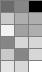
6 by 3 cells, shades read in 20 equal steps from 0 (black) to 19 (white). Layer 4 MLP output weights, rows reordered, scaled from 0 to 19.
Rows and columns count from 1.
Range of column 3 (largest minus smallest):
19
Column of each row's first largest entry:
2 1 1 2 3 3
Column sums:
83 77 77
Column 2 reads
10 13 12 16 10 16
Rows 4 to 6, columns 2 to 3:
16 16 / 10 16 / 16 19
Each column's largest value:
18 16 19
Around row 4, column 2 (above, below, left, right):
12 10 10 16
